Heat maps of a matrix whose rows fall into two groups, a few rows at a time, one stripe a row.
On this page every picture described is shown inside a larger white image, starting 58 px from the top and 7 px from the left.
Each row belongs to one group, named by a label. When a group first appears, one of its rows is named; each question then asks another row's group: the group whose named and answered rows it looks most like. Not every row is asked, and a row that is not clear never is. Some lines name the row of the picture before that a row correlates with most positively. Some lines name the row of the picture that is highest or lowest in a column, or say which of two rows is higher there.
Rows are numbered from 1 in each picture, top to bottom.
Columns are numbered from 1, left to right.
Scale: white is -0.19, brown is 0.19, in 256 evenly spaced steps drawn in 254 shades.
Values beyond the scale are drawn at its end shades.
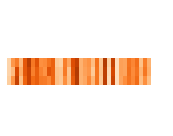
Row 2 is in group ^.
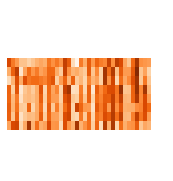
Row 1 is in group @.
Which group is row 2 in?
^
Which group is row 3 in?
^
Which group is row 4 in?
@
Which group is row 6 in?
@
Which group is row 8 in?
^
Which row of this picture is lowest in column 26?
8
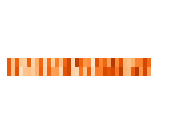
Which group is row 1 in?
@
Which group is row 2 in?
@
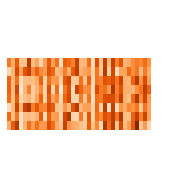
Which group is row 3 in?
@
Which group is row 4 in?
@
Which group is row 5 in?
@
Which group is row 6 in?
^
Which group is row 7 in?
@
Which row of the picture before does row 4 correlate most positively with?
1
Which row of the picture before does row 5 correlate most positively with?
2
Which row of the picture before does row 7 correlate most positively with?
2
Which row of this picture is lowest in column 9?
1
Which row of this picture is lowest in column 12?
4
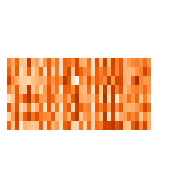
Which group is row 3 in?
@
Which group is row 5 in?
^
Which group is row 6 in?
@
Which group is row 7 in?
^
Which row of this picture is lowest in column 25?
3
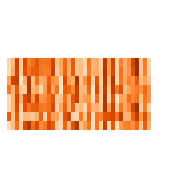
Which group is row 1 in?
^
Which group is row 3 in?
^
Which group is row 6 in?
^
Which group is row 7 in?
@
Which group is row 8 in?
^
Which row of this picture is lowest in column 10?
7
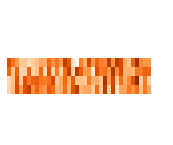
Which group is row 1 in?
@
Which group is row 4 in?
^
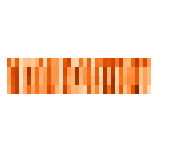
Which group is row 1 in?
@
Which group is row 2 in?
^
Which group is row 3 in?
^
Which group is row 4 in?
^
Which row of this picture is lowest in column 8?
1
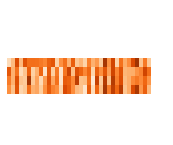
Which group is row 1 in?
^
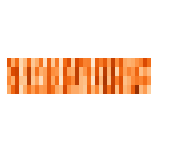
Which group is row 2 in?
^
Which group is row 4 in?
^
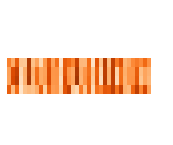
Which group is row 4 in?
@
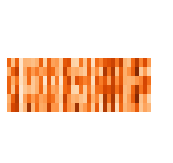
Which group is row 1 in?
@
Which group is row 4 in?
@
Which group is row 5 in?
^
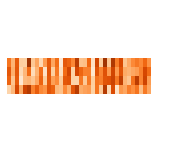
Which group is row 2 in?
@
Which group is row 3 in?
@
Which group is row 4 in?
^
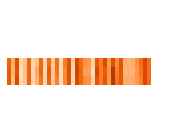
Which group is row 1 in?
@
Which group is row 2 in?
@
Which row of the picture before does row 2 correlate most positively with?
2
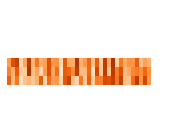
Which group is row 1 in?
^
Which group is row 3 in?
@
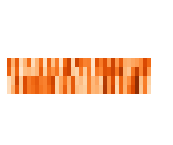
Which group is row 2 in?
@
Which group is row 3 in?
^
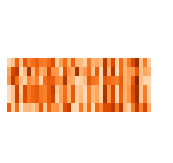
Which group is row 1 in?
^
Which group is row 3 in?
^
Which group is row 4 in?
^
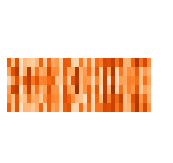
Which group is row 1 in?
@
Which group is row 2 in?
^
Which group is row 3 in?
^
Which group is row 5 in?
@
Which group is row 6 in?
@
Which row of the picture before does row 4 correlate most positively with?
2
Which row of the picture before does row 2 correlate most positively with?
2
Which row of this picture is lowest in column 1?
3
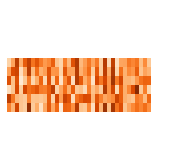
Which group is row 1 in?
^
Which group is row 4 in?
^
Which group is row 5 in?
@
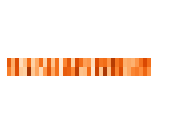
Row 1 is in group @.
